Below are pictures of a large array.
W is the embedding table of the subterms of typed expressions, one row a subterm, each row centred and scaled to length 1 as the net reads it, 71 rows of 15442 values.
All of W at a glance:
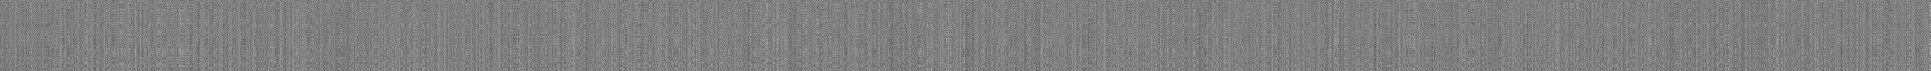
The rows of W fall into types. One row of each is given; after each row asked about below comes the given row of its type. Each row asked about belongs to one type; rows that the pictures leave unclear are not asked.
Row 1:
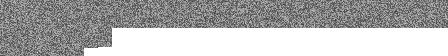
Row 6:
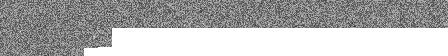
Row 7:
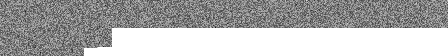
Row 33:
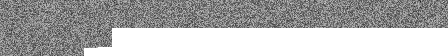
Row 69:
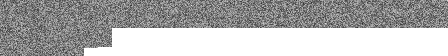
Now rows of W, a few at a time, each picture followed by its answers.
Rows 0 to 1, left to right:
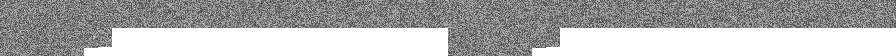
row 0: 6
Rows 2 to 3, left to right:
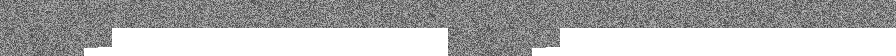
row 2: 33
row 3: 7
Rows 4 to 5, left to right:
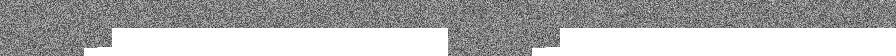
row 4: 7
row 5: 69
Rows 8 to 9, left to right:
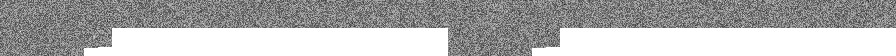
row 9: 33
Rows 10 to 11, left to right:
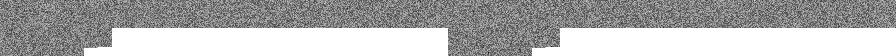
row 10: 33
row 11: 7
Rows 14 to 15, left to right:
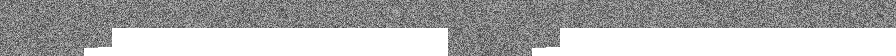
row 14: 6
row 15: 33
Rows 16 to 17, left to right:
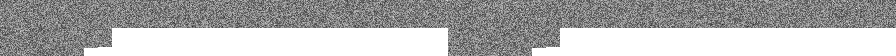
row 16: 7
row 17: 33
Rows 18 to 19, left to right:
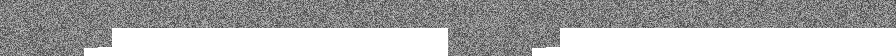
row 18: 7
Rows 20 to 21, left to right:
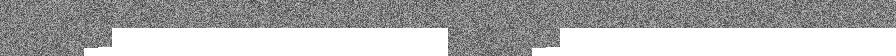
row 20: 1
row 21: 7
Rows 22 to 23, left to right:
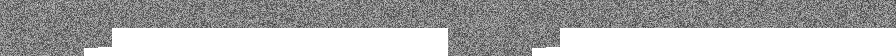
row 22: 33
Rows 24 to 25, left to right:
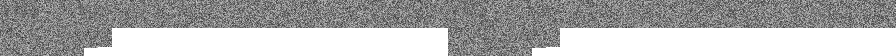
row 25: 69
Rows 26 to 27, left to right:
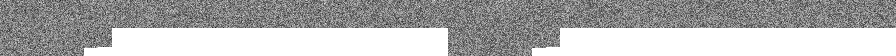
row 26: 69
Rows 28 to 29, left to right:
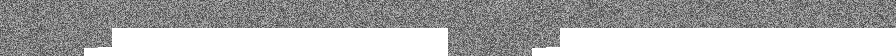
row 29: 6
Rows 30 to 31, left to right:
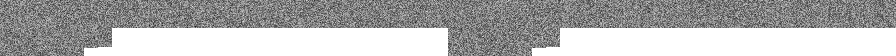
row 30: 1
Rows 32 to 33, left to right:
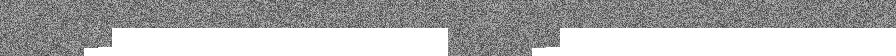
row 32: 1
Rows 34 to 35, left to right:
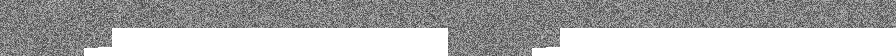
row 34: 6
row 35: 6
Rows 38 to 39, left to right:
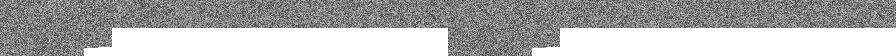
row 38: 6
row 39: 6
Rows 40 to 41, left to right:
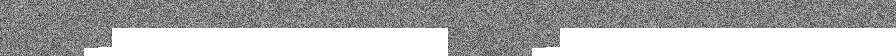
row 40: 6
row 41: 6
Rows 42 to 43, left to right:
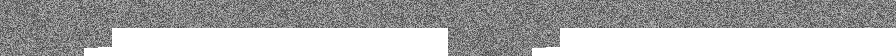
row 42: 69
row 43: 6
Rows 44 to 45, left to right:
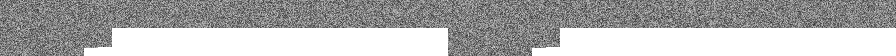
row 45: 7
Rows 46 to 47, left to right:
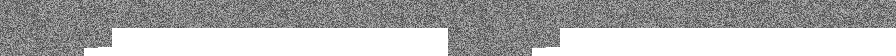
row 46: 69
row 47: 69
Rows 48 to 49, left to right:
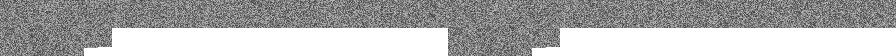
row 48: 33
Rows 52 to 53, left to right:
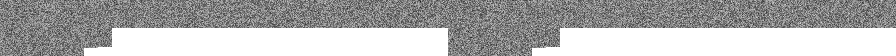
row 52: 33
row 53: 33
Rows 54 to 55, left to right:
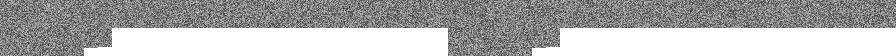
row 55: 69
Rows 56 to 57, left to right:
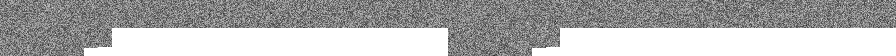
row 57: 1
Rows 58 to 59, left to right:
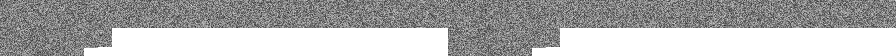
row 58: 6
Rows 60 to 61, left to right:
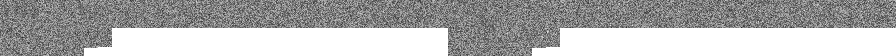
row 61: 69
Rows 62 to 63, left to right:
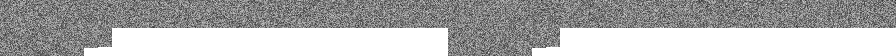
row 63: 1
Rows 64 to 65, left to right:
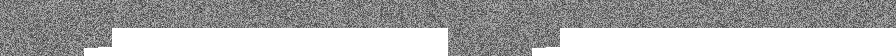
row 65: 33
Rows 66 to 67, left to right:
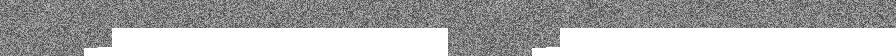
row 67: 6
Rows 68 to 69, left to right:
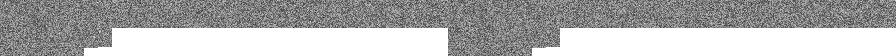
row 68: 69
